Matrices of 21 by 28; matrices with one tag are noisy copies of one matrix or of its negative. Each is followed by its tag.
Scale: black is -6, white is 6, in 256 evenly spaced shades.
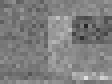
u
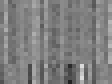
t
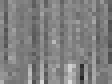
t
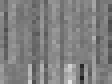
t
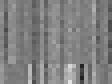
t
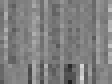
t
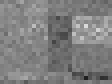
u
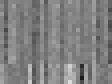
t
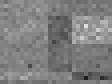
u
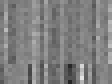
t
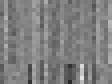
t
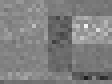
u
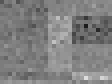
u
